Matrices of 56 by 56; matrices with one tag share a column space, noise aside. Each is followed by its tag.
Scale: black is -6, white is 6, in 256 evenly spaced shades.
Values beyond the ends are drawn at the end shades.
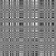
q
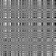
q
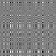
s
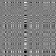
s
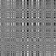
q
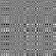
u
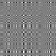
s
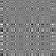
u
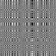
q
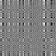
q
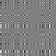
s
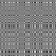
s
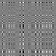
s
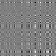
s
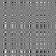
s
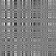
q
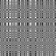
q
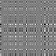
u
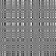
q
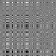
s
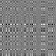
u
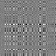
u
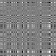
s
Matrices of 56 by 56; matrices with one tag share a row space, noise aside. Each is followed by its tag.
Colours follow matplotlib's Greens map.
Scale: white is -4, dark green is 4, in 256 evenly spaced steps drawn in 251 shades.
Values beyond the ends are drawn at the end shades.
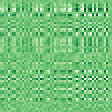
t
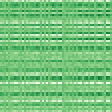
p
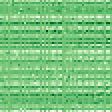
p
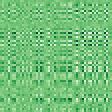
t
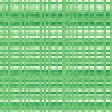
p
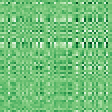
t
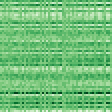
p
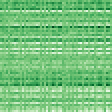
p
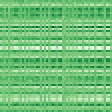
p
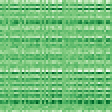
p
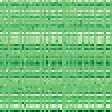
p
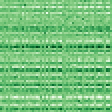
p
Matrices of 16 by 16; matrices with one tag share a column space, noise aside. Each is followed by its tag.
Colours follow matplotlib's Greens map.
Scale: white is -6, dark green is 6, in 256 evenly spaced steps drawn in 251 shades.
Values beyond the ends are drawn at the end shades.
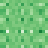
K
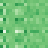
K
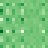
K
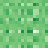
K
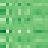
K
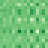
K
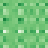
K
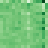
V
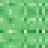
K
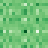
K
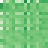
V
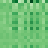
V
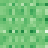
K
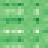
K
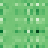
K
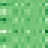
K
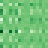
K
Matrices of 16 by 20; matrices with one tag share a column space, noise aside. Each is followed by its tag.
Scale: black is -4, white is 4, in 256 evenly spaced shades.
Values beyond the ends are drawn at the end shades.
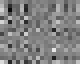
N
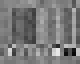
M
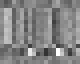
M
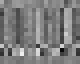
M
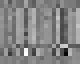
M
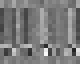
M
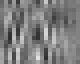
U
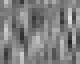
U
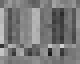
M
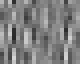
U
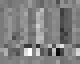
M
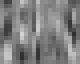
U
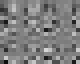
N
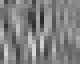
U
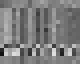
M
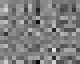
N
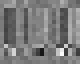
M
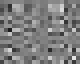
N
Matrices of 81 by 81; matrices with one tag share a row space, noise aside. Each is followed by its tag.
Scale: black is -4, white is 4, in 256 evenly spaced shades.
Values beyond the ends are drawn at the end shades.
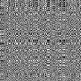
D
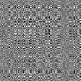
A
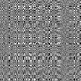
A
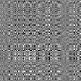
A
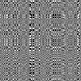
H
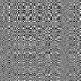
A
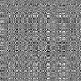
D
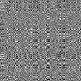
D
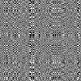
H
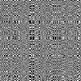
H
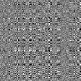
A
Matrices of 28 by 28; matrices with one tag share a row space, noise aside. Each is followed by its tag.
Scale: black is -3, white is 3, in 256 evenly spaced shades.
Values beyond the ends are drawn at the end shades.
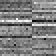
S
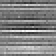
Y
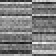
S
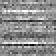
Y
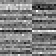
S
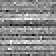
Y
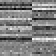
S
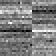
S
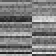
S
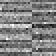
S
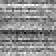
Y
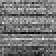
Y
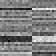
S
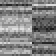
S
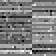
S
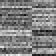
S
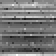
Y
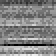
Y
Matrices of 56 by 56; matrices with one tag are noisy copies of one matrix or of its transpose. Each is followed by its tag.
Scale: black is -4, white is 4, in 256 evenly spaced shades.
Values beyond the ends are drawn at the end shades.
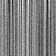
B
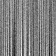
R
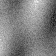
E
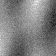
E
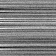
B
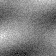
E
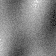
E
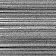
B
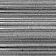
B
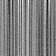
B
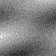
E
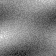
E
